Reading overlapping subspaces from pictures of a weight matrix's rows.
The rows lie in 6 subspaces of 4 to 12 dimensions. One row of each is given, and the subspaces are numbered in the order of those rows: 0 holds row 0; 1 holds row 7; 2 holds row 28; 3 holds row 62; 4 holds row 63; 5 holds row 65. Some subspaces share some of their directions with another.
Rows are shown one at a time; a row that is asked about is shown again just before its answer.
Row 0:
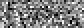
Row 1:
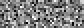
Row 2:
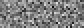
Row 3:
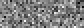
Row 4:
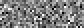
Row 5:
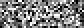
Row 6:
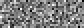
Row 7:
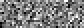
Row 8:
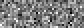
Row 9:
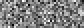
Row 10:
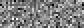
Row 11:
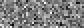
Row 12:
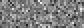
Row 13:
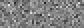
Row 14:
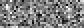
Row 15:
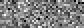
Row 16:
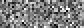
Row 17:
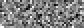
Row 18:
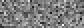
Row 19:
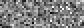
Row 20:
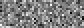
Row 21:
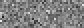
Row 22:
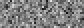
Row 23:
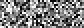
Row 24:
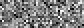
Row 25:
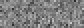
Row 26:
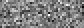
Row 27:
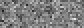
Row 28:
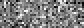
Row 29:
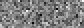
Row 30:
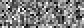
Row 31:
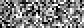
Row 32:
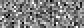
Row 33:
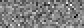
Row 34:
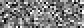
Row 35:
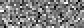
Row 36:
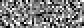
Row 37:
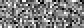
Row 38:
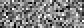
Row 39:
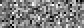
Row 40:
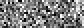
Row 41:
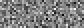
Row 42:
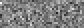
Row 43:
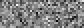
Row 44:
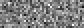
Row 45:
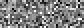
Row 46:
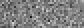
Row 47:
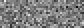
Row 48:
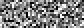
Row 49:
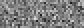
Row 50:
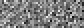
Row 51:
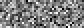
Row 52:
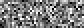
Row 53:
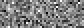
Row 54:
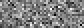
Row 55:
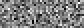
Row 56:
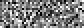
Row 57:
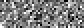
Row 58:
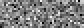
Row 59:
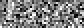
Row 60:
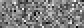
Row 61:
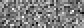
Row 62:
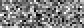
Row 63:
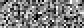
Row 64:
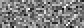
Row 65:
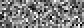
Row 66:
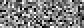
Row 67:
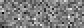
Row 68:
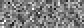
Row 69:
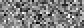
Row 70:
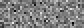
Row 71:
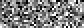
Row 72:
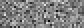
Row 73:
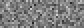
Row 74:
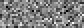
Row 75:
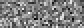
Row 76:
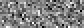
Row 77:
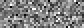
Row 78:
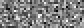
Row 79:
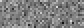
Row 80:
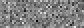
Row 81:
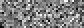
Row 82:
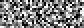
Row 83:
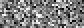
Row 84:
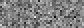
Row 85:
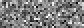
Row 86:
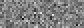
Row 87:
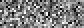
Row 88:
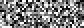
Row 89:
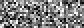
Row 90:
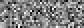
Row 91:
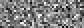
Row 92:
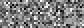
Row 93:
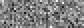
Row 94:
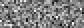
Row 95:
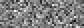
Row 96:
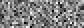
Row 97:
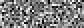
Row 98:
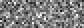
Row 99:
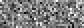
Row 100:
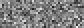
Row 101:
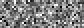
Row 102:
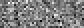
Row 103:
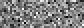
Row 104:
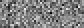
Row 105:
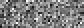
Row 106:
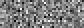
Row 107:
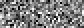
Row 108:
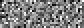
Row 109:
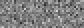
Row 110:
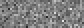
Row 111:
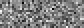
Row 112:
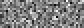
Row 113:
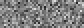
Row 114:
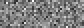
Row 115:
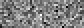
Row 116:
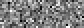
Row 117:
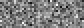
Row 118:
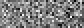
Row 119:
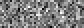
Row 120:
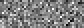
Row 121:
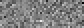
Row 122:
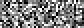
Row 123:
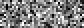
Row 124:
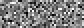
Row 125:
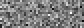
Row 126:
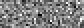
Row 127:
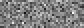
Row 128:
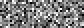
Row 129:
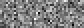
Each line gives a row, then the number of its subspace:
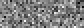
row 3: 0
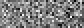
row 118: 2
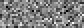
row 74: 3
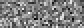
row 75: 4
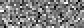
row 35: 0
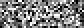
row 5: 0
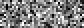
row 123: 3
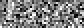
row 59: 0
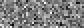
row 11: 0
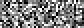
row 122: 2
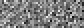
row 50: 2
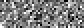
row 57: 1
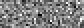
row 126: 1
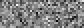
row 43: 2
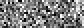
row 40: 0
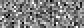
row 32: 5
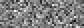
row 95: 2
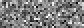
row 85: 2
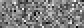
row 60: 2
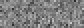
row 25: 2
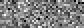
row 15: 2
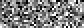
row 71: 2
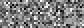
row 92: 2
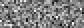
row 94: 4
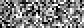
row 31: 2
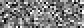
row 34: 2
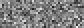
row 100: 5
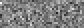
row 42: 2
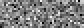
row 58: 2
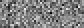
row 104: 4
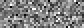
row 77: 2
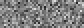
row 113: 2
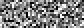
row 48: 0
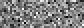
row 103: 2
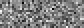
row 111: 5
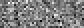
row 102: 0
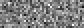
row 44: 5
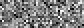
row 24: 2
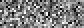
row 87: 2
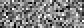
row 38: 4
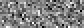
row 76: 2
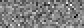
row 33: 0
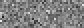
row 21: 4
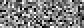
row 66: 5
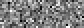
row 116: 5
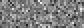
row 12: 2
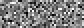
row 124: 0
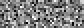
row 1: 4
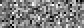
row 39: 2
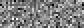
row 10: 2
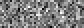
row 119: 3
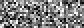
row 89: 2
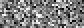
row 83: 2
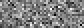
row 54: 2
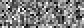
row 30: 3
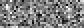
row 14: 3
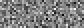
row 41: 5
